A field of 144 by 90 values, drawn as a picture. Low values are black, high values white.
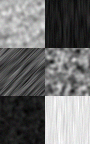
The table splits into 3 rows of 2 panels. Panel 1,1: high, blotchy. Panel 1,2: very low, streaked downward, faint in contrast. Panel 2,1: low, slanting up to the right. Panel 2,2: middling, blotchy, strong in contrast. Panel 3,1: very low, blotchy, faint in contrast. Panel 3,2: very high, streaked downward, faint in contrast.
